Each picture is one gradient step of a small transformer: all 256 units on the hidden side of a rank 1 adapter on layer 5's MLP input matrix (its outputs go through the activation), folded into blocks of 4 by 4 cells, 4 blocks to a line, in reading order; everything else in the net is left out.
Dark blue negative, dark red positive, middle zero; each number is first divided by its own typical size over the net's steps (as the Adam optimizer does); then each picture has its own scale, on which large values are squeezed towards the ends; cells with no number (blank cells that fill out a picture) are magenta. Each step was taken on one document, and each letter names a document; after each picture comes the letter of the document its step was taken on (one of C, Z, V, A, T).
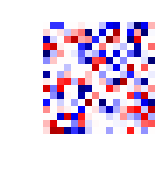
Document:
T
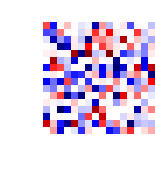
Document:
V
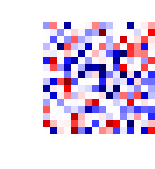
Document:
V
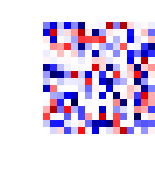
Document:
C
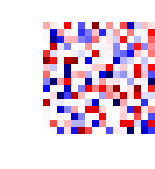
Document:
V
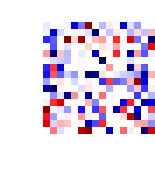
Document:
C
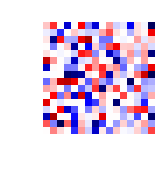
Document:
V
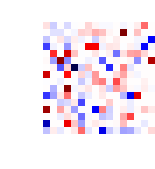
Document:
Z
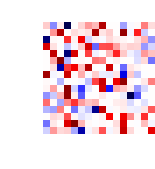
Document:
Z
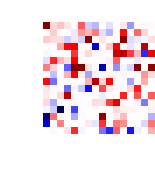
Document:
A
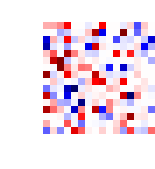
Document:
Z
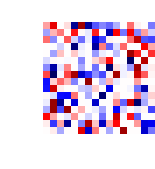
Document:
C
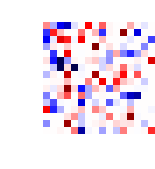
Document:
Z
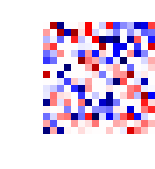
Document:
T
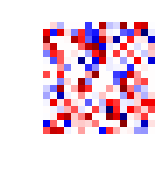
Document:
T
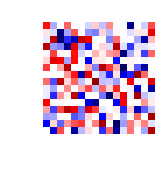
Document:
V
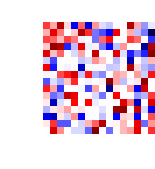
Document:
C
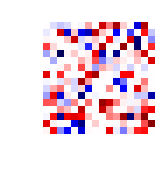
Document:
T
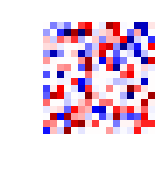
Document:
T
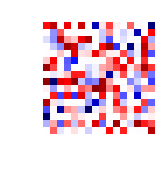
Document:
V
